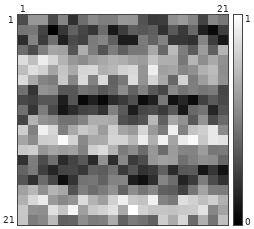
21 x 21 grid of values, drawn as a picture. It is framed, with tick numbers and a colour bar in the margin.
Stripes running across repeat 3 times from top to bottom. Overall the values sit about 50% of the way up the scale. There is no seam.
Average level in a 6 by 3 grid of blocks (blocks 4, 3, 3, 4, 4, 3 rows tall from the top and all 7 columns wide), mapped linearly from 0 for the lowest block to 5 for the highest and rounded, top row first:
111 | 554 | 000 | 444 | 111 | 455
